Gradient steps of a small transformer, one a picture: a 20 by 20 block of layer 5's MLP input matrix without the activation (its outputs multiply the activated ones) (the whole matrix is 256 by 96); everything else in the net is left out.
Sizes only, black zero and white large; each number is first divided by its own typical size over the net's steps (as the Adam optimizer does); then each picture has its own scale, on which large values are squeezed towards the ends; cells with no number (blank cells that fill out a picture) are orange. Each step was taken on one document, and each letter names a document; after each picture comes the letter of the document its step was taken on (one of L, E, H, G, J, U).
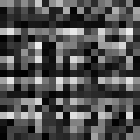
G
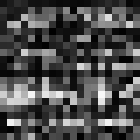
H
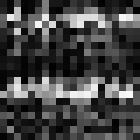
H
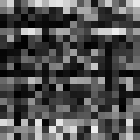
G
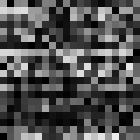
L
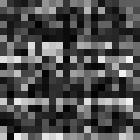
L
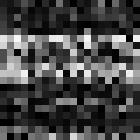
L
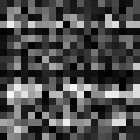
H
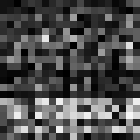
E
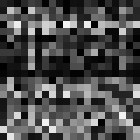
H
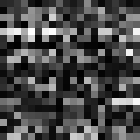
E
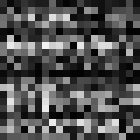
H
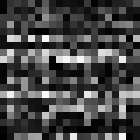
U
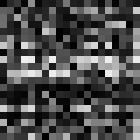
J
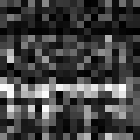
U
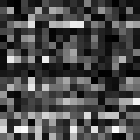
E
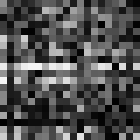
L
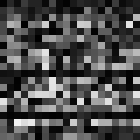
H
